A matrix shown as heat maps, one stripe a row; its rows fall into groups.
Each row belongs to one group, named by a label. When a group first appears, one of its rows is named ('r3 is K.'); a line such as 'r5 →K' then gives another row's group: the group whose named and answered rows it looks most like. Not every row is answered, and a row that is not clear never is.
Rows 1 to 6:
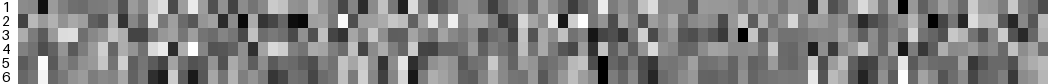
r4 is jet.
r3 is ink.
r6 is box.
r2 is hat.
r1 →jet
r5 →box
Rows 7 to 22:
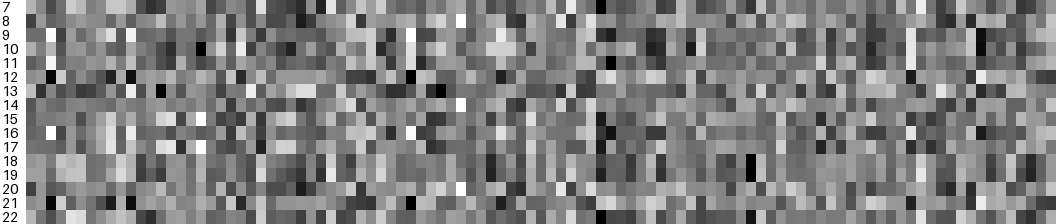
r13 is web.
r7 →ink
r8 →hat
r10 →box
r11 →box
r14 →hat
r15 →jet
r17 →jet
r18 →ink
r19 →ink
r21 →jet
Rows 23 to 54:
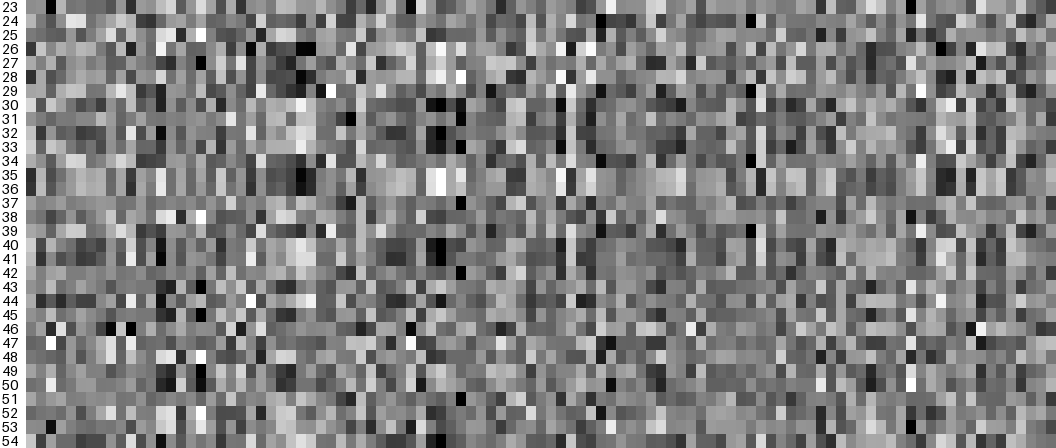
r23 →jet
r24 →ink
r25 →jet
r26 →hat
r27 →box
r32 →web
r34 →ink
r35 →hat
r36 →hat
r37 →web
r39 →ink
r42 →web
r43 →box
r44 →web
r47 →box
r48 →jet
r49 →box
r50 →box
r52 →jet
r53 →jet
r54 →web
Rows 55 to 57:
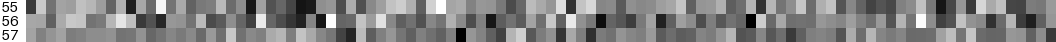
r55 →hat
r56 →ink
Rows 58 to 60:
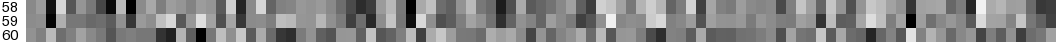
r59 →jet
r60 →box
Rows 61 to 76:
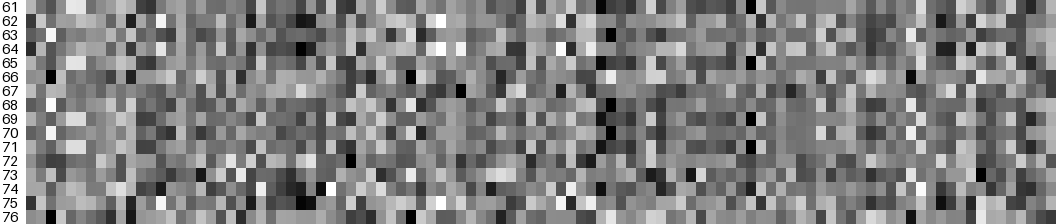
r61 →ink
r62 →hat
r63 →box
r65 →ink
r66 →jet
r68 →box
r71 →ink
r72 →web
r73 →box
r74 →ink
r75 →hat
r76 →jet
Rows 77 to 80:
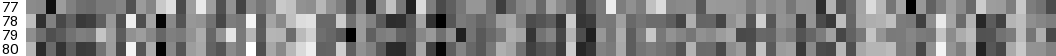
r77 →jet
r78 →web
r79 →web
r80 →web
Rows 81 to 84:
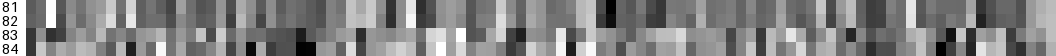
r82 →box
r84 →hat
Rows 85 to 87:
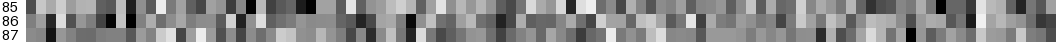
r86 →jet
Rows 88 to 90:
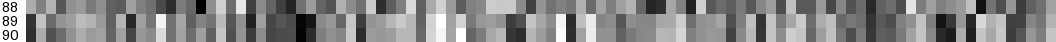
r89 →hat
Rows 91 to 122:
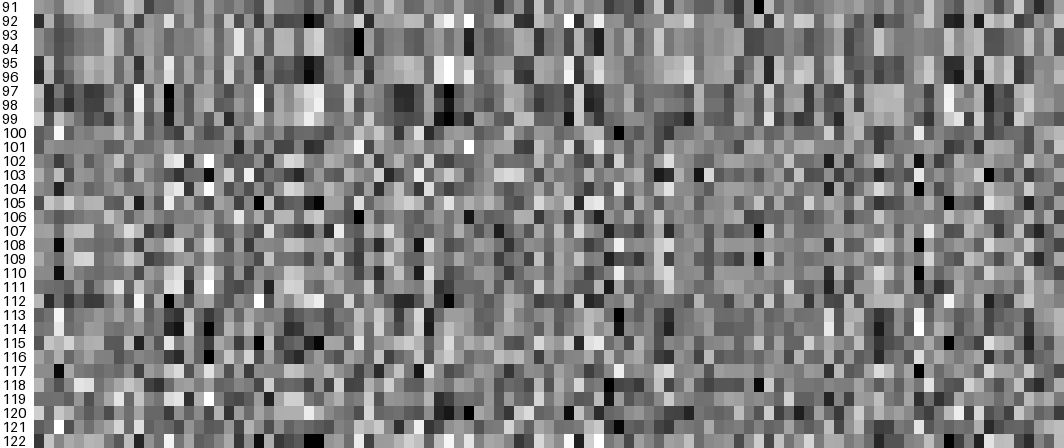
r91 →ink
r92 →hat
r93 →web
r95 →hat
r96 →hat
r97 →web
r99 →web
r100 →box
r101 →hat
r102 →jet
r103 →box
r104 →jet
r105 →hat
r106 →web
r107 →ink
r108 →jet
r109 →ink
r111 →jet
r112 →web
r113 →box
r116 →box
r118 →ink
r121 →box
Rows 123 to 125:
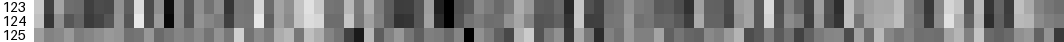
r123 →web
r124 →web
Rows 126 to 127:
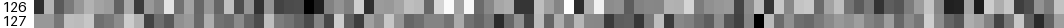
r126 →hat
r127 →ink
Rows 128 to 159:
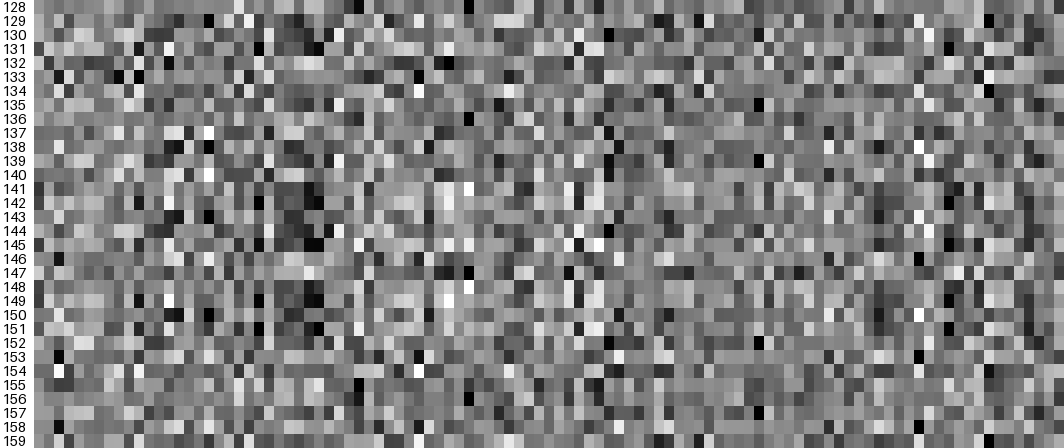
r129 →box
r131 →hat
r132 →web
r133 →jet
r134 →box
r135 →ink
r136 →web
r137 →jet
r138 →box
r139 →ink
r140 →jet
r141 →hat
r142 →hat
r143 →box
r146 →jet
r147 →web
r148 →hat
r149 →hat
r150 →box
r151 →hat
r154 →box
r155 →web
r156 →web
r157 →ink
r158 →jet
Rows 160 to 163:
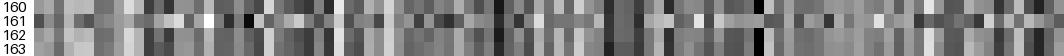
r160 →ink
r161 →jet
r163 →ink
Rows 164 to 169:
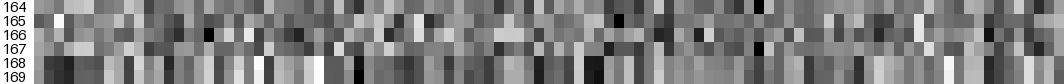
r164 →ink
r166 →box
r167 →ink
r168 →web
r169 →web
